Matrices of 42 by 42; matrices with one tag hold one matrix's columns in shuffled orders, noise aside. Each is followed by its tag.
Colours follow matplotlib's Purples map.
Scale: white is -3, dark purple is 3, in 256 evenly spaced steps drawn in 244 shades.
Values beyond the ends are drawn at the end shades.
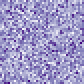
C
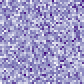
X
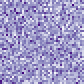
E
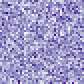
E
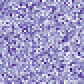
X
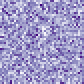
E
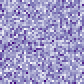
C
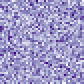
X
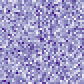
C
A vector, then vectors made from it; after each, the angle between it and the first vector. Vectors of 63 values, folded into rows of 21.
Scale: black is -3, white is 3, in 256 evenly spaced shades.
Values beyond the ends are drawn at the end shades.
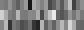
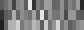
partly opposed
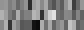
nearly parallel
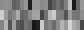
nearly parallel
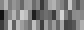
partly opposed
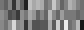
orthogonal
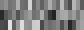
nearly opposite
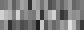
nearly parallel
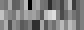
nearly parallel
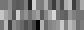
nearly parallel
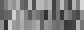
partly opposed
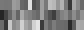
nearly opposite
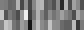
orthogonal
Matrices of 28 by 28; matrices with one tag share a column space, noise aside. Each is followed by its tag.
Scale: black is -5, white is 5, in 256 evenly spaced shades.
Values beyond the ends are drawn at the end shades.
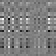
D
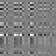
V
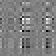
D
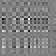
D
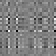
D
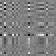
V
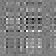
D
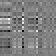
D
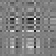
D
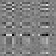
V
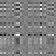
V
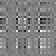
D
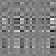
D
